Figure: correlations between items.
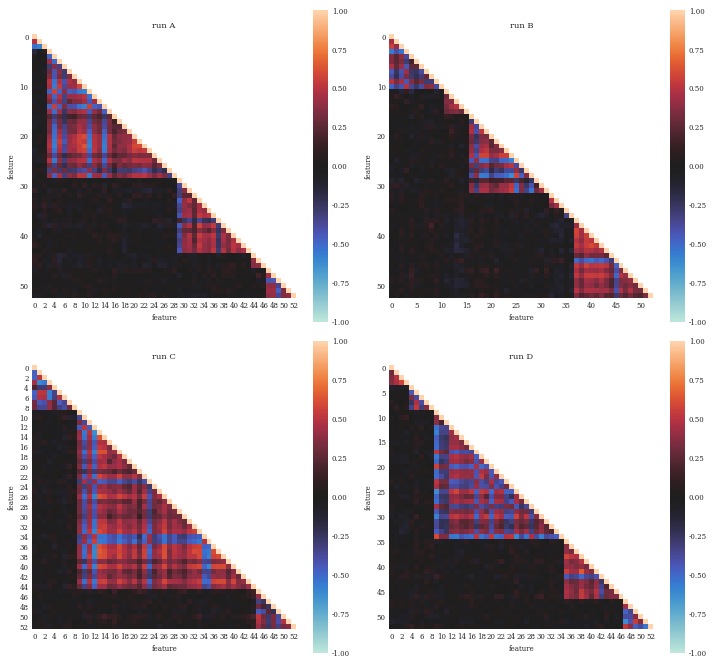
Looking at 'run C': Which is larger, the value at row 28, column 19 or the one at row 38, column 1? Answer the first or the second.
the first
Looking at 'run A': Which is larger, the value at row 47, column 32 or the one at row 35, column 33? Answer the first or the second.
the second
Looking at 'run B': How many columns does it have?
53
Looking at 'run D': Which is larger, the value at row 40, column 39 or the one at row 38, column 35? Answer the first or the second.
the second
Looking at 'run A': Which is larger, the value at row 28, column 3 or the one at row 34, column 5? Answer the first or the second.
the first
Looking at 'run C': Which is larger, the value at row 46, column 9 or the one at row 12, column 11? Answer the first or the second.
the first
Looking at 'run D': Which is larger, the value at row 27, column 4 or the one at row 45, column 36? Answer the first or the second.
the second
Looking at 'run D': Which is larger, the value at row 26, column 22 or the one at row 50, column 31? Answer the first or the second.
the first
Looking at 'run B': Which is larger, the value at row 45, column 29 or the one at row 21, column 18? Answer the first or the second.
the second
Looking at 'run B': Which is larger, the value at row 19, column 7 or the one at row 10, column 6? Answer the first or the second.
the first
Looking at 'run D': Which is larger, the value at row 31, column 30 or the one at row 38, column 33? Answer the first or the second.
the first
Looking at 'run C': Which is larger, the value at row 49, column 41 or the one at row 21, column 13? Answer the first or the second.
the second
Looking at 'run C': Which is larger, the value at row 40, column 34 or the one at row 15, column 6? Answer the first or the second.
the second
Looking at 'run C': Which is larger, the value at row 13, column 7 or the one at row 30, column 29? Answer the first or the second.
the second
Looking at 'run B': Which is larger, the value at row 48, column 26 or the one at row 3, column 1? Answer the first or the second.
the first
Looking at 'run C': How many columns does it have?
53
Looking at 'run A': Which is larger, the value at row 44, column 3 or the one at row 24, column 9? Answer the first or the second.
the second
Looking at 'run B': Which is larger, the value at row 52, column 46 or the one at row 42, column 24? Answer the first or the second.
the first
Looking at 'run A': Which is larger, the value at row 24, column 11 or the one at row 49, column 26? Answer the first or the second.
the second
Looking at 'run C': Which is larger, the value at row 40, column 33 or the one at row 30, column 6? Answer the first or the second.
the first
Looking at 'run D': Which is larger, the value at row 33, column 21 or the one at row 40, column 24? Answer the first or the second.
the first
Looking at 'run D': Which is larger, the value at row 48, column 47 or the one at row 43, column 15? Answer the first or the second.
the first
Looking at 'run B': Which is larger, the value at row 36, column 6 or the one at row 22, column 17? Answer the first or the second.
the first
